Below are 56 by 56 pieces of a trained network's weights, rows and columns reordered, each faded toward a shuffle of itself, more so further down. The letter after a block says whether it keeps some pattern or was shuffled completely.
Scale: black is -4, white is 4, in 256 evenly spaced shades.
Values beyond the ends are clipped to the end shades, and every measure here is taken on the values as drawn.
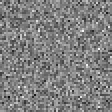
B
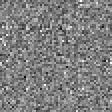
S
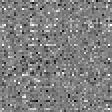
S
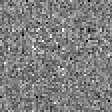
S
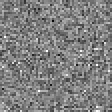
S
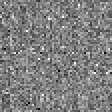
S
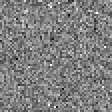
B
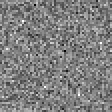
B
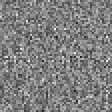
S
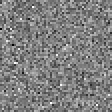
B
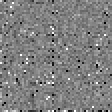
S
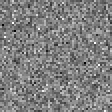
B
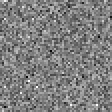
B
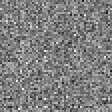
S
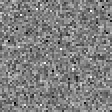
B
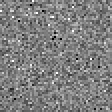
B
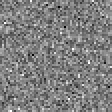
B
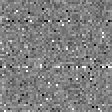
S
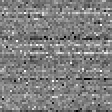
S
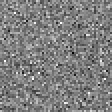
B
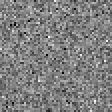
B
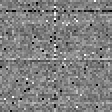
S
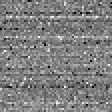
S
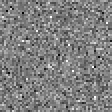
B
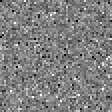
B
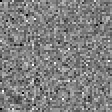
S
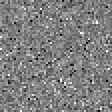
B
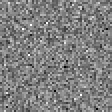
B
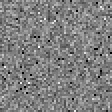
B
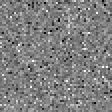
B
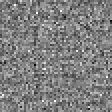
S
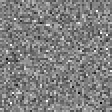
B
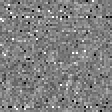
S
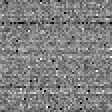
S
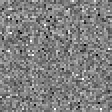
S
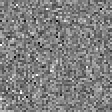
S
